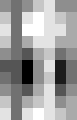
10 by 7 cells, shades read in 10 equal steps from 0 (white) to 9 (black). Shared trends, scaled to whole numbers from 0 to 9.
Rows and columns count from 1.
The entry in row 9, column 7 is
3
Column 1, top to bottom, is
4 2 1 2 4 6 5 4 2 1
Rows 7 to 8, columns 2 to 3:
6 9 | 5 6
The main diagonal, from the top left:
4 5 0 1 2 8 5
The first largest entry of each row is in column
2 2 2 2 3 3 3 3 2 2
